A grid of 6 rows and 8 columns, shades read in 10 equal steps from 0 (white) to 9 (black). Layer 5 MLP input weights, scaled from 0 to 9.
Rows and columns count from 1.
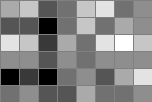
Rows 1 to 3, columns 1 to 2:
3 2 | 6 6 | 1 2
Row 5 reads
9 7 9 5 4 6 3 1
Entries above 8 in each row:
0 1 0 0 2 0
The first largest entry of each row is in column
3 3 3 3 1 3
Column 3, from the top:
6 9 7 6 9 6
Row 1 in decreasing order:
6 5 5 4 3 2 2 1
